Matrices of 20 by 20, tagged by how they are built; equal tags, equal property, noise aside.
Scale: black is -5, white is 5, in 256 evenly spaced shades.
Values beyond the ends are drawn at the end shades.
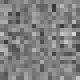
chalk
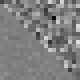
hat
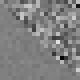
hat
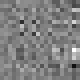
chalk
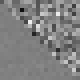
hat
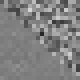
hat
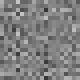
chalk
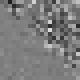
hat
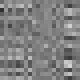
chalk
